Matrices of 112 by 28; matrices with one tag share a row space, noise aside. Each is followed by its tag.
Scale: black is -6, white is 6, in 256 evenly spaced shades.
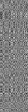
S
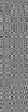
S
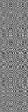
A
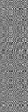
A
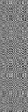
A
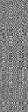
A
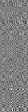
A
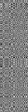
S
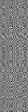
A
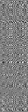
A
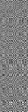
A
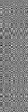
S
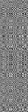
A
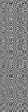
A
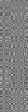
S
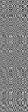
A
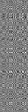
A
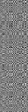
A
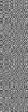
S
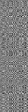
A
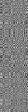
S
